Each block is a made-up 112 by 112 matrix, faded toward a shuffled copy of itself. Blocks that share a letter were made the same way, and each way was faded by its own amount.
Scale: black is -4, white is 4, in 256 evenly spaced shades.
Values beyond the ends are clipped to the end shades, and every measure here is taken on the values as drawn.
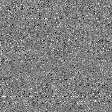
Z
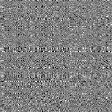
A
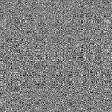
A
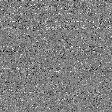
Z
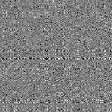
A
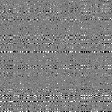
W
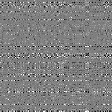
W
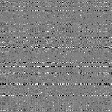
W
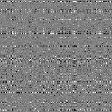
W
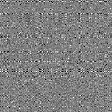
A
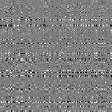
W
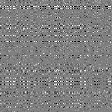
W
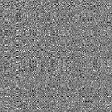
A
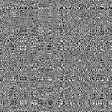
A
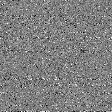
Z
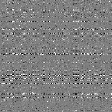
W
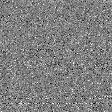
Z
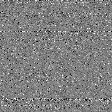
Z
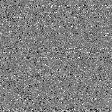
Z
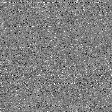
Z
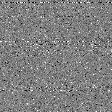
Z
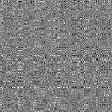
A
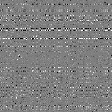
W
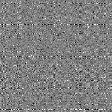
A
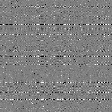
W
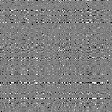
W
